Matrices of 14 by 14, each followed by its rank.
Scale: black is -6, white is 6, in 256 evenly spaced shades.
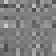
two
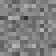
three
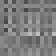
two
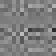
two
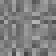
two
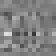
two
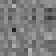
three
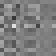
two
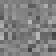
three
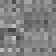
three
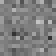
three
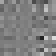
two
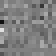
three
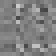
three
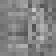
three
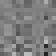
two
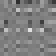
two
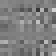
two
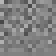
three
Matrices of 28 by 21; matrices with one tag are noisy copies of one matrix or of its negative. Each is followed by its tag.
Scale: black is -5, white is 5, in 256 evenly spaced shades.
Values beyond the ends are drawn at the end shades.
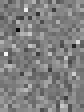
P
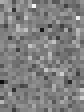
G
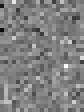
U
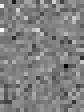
U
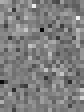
G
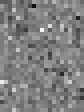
G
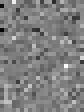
U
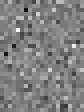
P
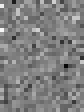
U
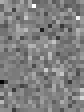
G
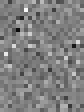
P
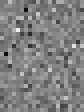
P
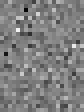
P
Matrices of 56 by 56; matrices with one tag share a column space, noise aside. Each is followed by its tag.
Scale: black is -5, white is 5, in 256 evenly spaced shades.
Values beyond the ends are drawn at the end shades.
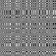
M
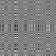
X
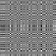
X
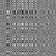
M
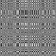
M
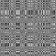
M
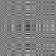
X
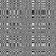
M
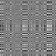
X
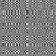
M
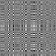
X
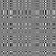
M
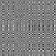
X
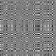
X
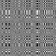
M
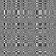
M
